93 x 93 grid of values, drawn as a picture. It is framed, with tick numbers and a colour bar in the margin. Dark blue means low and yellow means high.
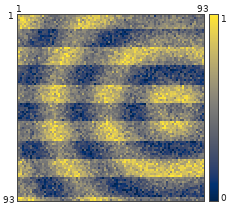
Slope: none. Stripes: horizontal, repeating 5 times. Rings: centred on the middle right. Average level on the scale: 50%.
